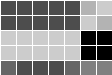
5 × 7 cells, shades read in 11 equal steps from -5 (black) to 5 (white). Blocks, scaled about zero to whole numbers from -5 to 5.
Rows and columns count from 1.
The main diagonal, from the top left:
-2 -2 3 3 -1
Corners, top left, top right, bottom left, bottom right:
-2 3 -1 0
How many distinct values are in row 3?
2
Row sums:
-5 -5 5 5 -8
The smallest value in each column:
-2 -2 -2 -2 -2 -5 -5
